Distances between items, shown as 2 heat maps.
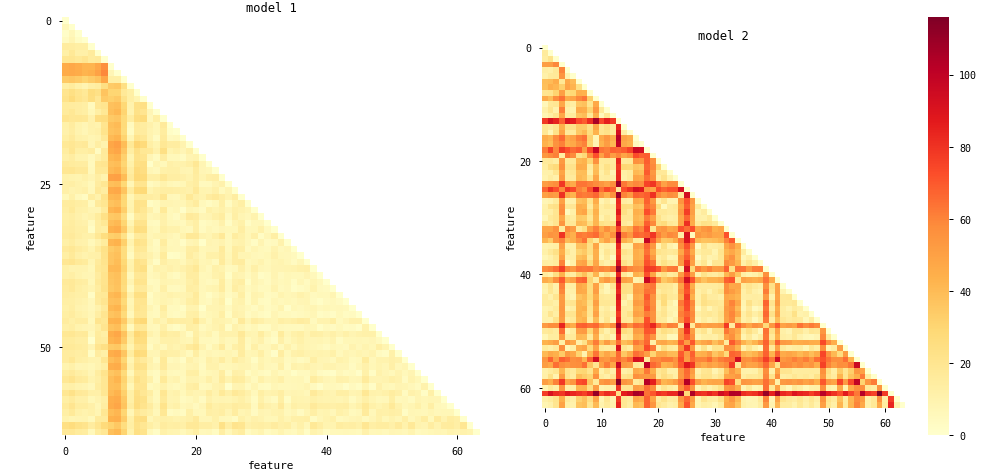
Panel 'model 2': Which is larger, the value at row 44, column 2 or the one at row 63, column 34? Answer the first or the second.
the second
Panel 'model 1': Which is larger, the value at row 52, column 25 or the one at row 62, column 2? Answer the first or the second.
the second
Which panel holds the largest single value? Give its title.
model 2
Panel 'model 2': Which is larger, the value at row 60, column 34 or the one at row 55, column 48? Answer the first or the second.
the second
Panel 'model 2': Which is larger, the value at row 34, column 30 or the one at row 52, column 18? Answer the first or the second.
the second
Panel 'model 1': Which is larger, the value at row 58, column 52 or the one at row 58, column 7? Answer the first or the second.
the second
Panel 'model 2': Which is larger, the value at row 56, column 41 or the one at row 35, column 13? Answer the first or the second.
the second
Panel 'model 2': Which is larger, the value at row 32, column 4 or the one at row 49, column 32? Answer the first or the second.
the second
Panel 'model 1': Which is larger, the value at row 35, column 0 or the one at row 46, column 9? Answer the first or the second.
the second
